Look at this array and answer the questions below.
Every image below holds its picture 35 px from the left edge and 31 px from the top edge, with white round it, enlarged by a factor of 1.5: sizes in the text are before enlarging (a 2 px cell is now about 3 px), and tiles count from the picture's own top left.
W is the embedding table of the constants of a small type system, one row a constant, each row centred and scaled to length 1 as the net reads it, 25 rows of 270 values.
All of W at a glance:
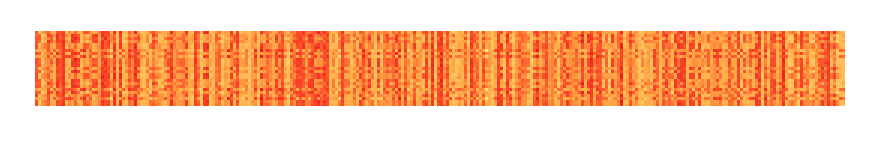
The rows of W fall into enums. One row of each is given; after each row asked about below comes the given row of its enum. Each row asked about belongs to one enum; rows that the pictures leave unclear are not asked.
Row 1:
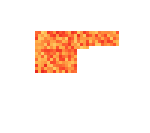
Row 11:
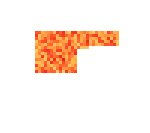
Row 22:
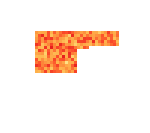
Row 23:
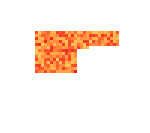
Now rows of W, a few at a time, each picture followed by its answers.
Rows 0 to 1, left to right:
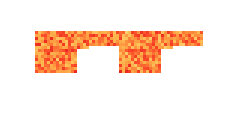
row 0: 23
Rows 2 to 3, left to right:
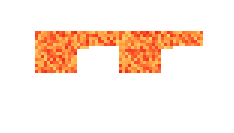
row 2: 11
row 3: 1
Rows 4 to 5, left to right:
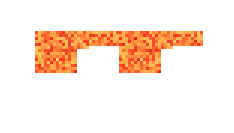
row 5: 23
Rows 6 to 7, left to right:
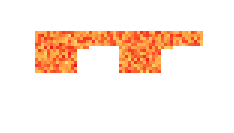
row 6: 22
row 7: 11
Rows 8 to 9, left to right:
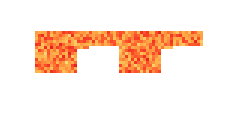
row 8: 22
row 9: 11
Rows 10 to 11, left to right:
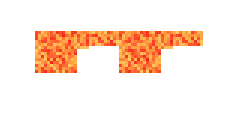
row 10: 11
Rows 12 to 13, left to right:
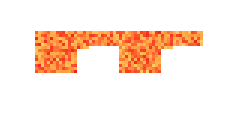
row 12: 23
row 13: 11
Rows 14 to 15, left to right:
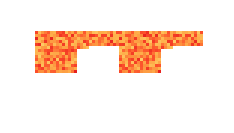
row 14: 23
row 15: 23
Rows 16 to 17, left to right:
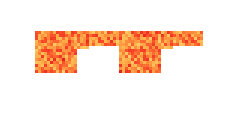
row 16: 11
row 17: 1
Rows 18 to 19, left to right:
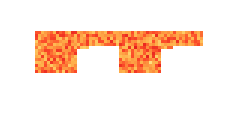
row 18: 11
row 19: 22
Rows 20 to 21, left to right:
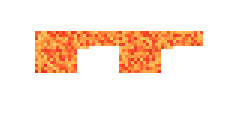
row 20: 1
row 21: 23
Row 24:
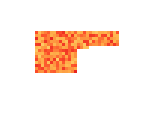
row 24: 23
